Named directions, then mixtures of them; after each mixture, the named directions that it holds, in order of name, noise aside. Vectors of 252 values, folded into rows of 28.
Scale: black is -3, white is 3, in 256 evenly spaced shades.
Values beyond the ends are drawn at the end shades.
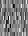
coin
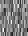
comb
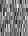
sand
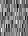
sand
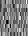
coin, sand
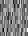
comb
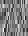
coin, comb, sand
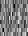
coin, comb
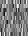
coin, comb, sand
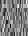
coin, comb, sand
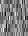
coin, comb, sand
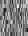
coin, comb, sand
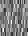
comb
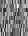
comb, sand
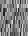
coin, comb, sand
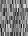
comb, sand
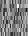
coin, comb, sand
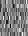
coin, sand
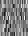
coin, comb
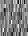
comb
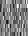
coin, sand
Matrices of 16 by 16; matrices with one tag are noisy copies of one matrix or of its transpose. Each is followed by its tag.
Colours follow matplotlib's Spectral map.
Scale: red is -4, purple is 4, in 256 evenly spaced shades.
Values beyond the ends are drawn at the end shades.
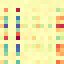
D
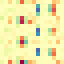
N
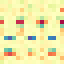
N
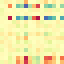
D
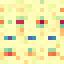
N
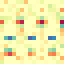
N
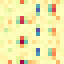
N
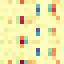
N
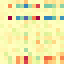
D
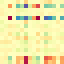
D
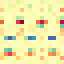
N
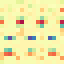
N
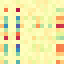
D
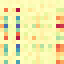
D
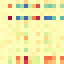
D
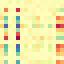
D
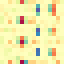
N
